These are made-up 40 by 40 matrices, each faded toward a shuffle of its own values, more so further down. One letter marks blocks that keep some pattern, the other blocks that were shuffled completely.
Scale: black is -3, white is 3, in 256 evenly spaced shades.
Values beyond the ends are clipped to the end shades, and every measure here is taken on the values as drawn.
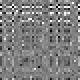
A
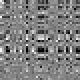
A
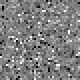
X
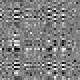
A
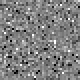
X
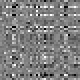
A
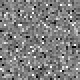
X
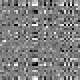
A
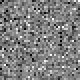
X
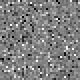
X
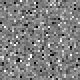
X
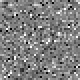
X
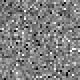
X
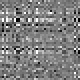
A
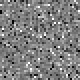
X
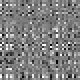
A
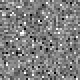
X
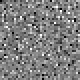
X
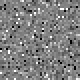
X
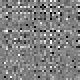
A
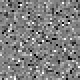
X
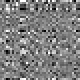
A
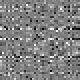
A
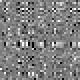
A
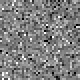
X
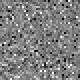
X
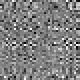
A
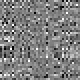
A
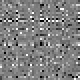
A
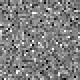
X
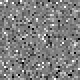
X
